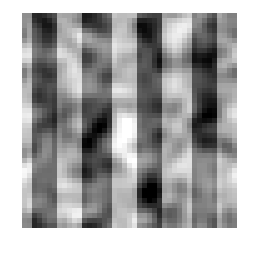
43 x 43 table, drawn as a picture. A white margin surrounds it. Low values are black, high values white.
Lone odd cells: none. Stripes: upright, repeating 4 times. Slope: none. Average level on the scale: 50%.
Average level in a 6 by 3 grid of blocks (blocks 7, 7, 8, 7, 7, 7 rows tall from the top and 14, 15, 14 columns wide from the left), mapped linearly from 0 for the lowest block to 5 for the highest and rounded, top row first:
0 0 3 | 2 1 0 | 1 1 1 | 0 2 1 | 3 1 5 | 3 1 2
